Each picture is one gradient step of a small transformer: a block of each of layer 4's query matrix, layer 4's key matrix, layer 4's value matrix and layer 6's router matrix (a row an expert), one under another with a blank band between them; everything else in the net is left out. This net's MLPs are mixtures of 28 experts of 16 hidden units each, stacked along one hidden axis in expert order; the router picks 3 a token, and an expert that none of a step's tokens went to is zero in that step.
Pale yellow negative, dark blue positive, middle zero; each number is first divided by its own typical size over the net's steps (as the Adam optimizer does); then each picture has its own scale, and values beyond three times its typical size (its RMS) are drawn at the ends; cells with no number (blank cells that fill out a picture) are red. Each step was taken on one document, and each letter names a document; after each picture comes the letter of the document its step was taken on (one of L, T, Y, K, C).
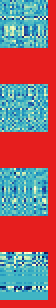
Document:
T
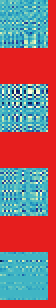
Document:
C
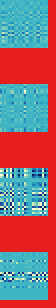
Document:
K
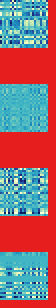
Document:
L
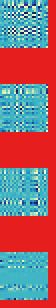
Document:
C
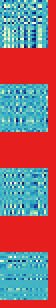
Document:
C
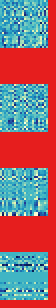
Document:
T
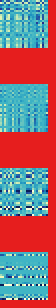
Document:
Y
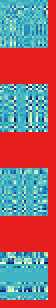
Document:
T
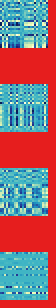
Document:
L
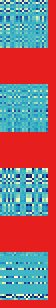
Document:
Y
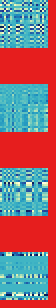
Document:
Y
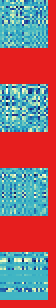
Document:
T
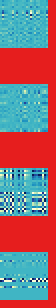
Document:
K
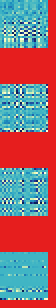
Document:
C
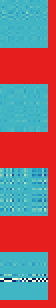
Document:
K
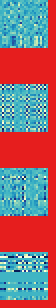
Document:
T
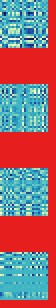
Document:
L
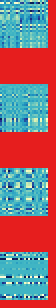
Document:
Y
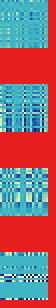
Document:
Y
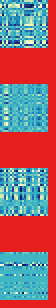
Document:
L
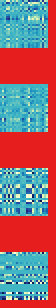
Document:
Y
